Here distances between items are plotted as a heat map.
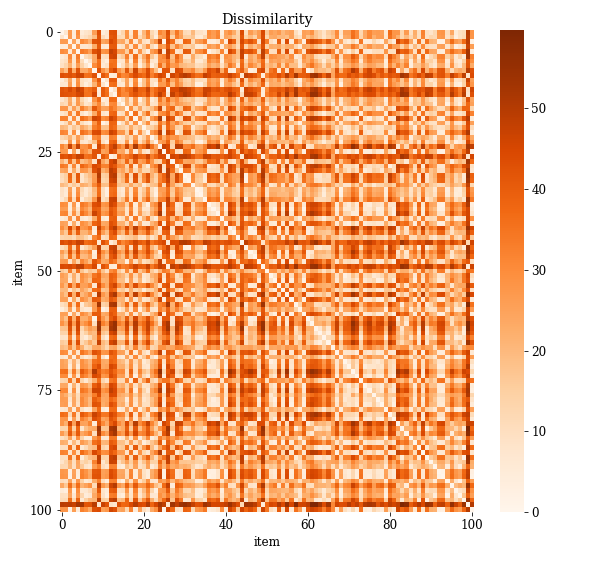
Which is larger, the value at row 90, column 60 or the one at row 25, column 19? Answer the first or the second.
the first
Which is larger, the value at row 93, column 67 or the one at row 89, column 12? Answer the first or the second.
the second
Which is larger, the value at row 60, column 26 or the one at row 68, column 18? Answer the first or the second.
the first
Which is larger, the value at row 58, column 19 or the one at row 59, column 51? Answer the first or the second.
the second
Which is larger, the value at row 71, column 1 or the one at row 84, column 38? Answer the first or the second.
the second
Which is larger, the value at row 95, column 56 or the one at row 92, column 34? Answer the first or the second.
the first
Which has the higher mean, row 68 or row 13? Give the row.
13
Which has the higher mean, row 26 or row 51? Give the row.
26
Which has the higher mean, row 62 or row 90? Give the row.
62
